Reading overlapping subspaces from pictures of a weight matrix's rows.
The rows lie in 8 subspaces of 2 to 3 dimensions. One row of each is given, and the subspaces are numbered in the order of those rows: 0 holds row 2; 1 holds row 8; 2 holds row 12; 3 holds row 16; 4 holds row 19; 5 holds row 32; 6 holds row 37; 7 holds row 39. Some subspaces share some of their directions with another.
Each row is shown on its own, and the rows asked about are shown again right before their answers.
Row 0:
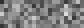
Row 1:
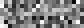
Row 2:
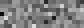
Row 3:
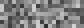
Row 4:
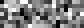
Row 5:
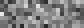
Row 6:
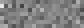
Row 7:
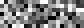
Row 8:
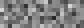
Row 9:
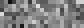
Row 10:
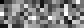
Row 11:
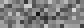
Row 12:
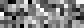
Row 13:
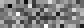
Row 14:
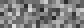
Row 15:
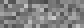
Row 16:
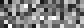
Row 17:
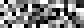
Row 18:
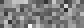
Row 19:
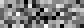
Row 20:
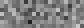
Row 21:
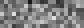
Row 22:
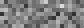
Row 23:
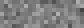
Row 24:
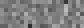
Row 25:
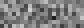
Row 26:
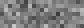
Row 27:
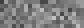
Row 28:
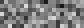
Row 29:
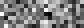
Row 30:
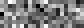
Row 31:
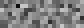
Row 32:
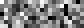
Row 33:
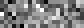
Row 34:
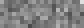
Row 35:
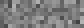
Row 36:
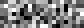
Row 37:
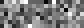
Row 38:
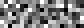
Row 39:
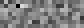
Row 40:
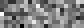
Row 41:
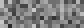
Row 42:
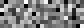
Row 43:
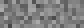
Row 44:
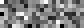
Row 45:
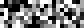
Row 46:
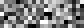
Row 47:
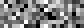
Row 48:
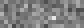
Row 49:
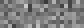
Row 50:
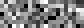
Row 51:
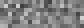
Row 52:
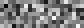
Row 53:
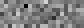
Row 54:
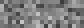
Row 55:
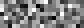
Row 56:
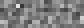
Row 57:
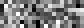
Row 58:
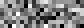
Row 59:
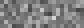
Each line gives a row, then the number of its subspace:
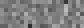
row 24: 5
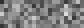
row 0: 5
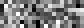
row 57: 1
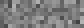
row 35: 3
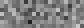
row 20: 4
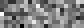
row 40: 2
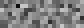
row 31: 7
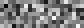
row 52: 5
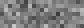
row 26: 4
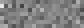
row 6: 3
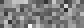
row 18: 6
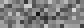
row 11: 4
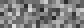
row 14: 5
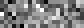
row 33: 2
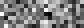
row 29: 0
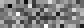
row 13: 4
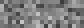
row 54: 1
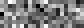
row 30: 2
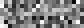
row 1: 3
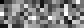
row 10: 5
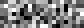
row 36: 6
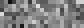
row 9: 2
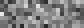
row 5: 2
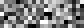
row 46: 0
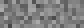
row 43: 1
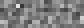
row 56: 7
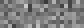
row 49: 6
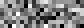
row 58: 4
